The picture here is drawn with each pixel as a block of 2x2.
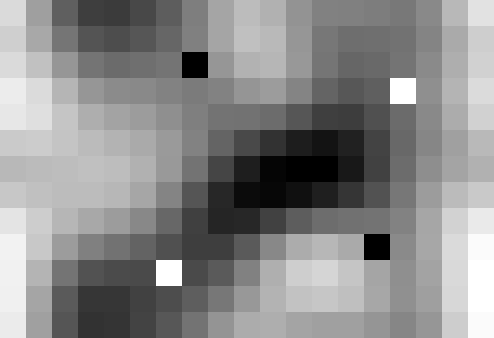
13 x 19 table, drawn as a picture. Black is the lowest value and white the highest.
Lone odd cells: 4, 2 higher and 2 lower than their neighbours. Ninth with the lowest average: centre. Calmest part: middle left. Slope: none.
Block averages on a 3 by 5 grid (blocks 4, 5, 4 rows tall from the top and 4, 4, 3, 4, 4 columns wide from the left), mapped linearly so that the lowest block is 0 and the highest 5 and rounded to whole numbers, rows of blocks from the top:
42424 / 53004 / 31345
